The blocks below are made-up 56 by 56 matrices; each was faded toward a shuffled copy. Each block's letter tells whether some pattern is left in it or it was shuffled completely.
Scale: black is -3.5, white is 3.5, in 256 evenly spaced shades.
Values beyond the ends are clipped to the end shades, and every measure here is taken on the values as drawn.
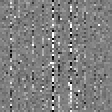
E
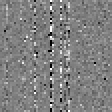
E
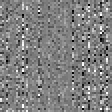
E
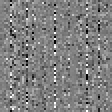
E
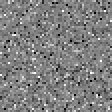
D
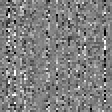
E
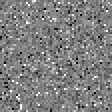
D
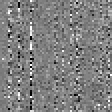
E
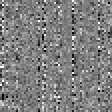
E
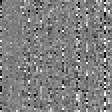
E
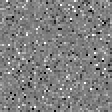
D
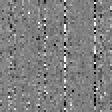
E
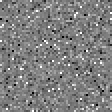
D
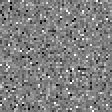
D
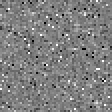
D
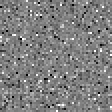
D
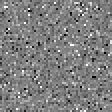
D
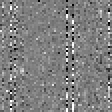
E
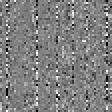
E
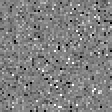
D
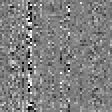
E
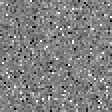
D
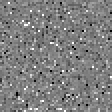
D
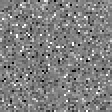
D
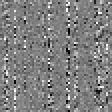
E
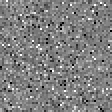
D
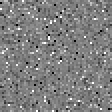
D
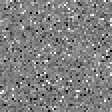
D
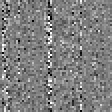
E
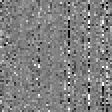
E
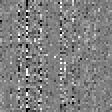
E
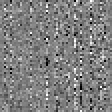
E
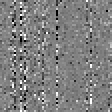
E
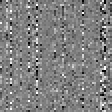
E
